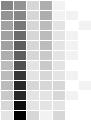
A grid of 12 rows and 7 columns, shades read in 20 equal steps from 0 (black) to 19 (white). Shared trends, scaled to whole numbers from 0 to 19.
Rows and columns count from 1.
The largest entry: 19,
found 16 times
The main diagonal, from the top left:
10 10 16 14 17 18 19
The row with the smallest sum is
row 9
